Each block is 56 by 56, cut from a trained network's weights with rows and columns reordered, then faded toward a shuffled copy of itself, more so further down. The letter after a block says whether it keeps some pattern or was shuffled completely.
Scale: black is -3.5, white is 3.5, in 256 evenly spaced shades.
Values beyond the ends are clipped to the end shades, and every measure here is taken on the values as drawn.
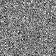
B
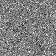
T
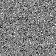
T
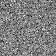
T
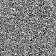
B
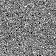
T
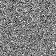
T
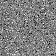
T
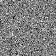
T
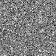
B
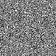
B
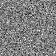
T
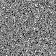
T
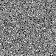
T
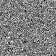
T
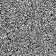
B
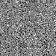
B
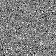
T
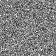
T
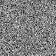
B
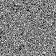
B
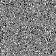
B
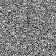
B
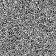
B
